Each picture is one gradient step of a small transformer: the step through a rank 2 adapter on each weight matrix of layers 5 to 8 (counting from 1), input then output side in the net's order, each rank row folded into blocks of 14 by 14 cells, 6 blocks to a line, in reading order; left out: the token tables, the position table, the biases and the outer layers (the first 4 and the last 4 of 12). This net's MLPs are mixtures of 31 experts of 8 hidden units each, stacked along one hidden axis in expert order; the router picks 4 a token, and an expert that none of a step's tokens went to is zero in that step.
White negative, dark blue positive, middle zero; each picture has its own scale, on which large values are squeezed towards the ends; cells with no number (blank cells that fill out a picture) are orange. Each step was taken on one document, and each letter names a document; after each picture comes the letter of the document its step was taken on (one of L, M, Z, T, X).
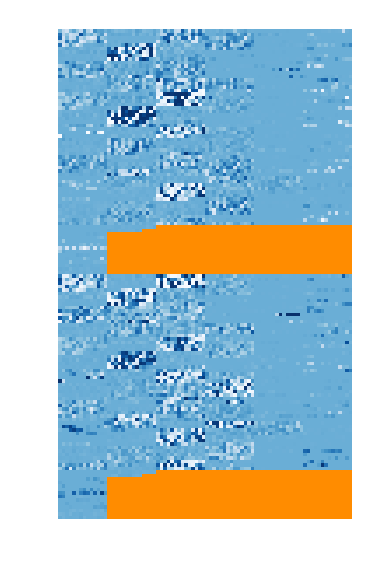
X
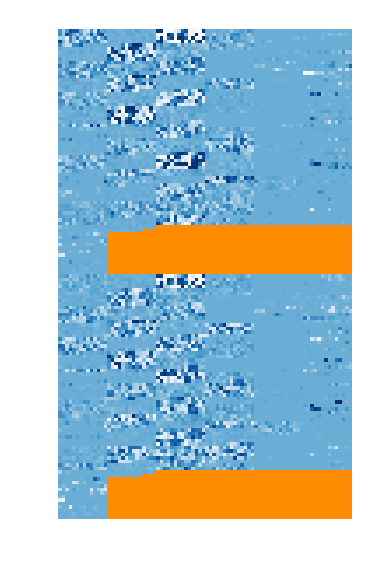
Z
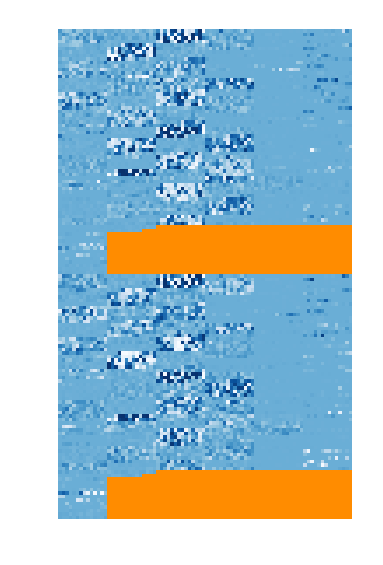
X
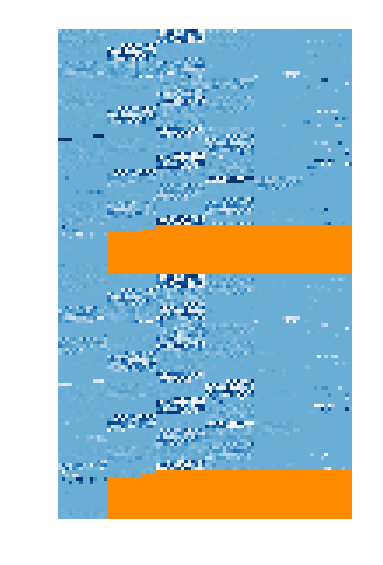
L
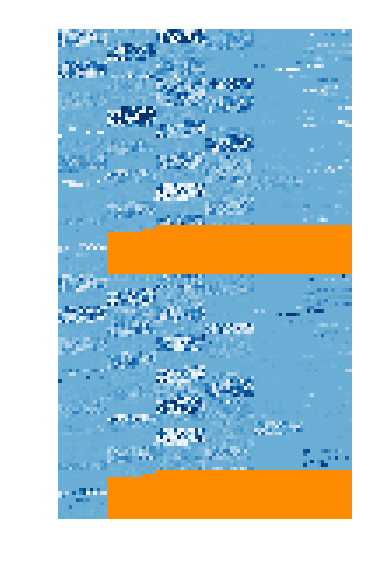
X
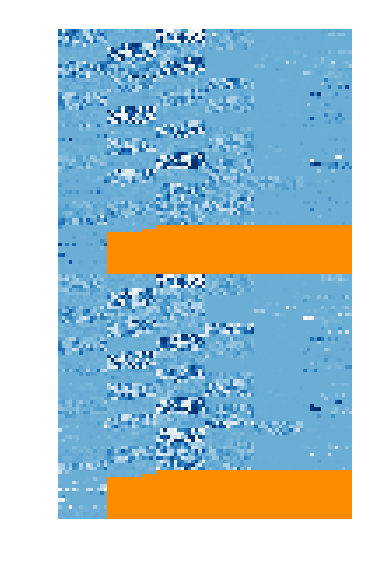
Z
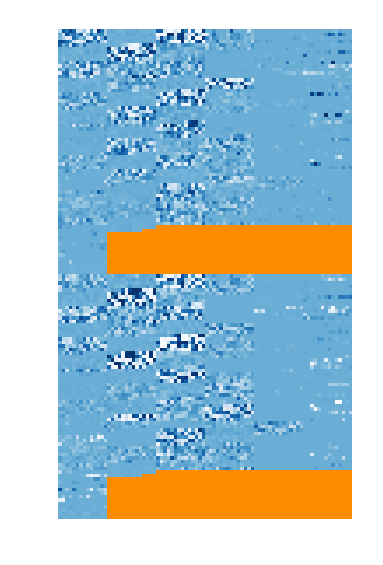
Z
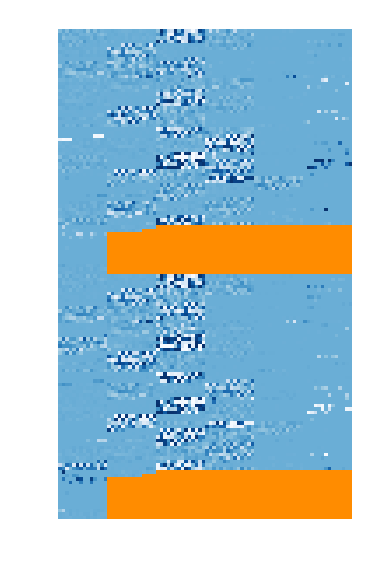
L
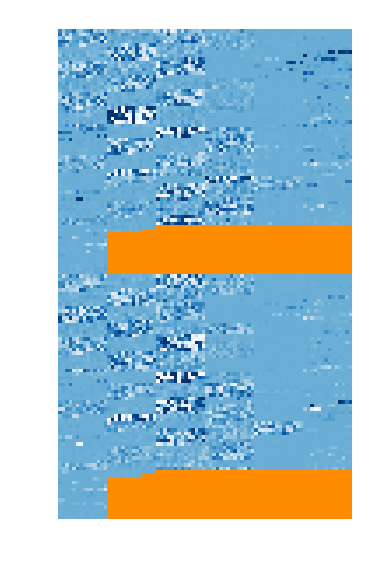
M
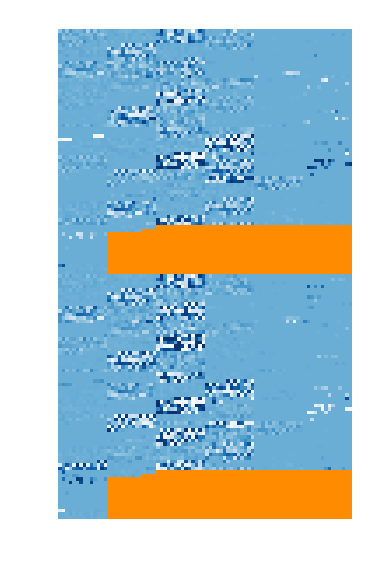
L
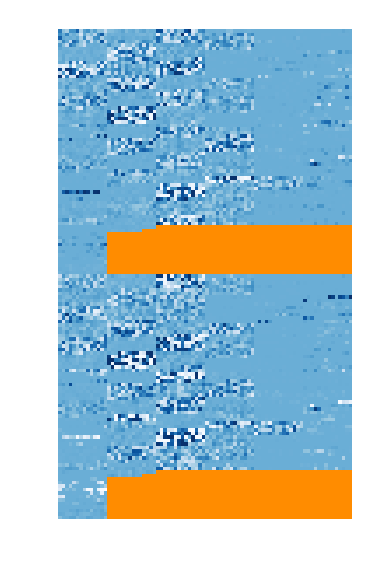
M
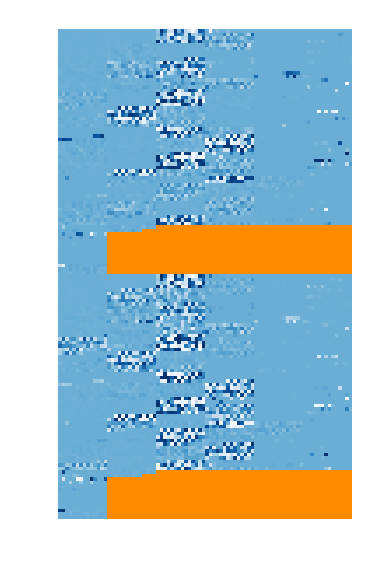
L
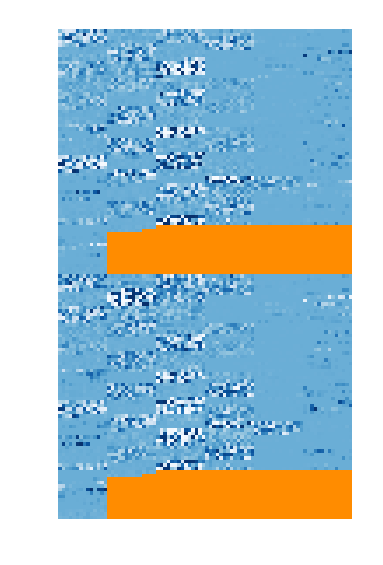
M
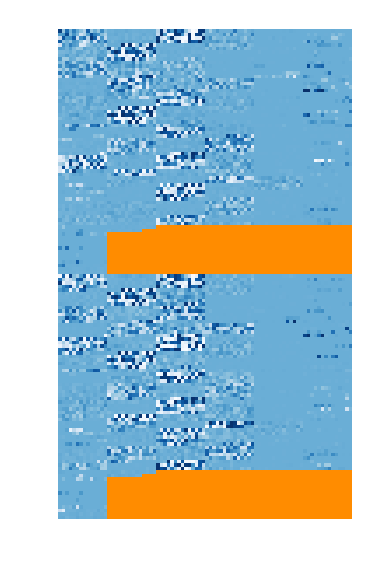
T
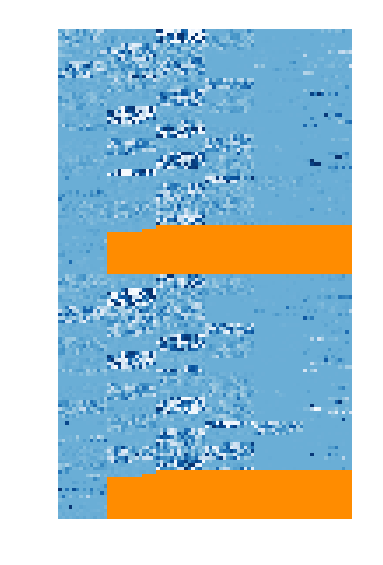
Z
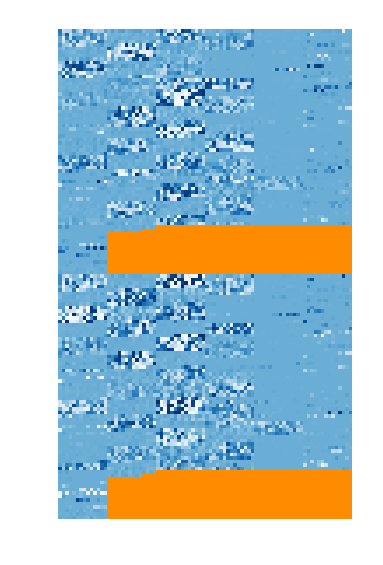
X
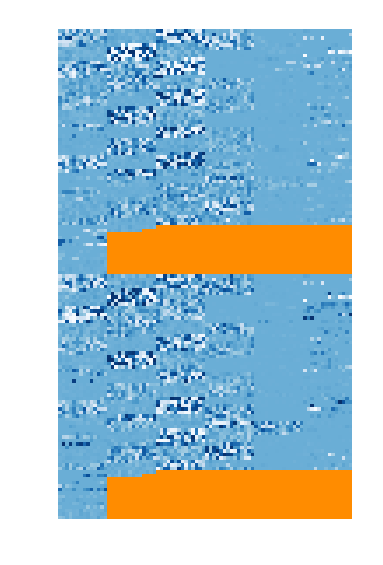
M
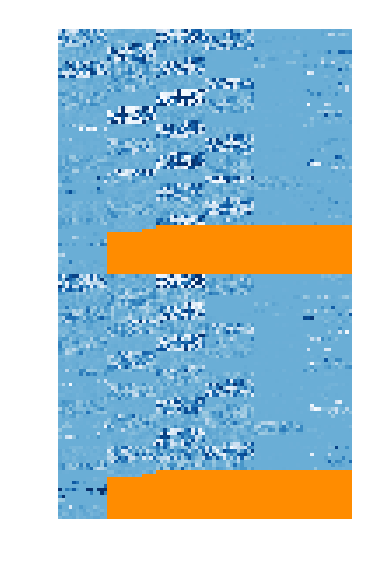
Z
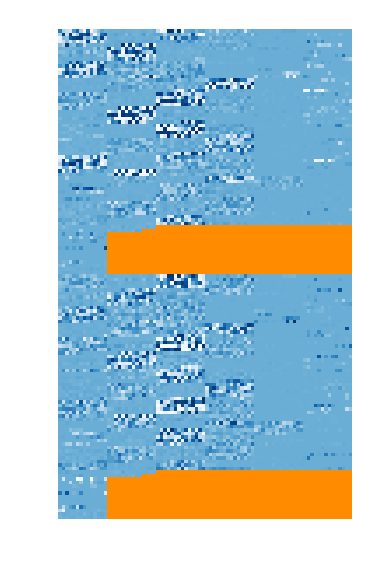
T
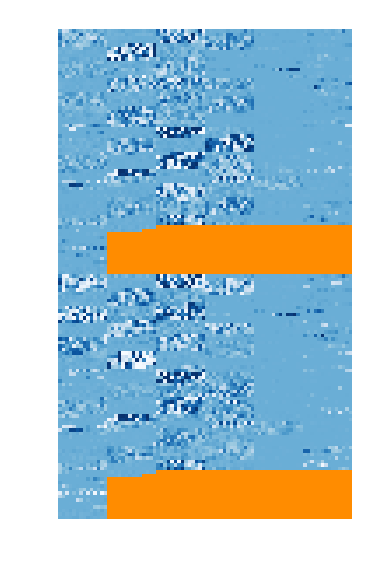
X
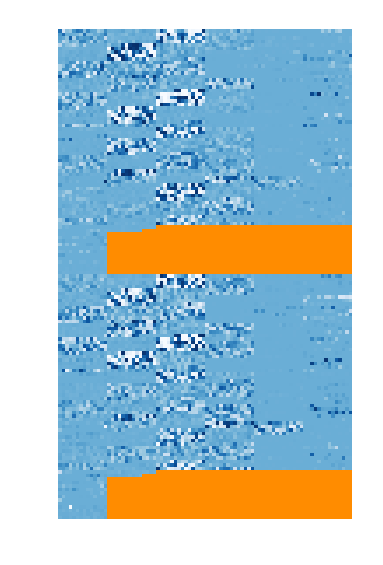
Z
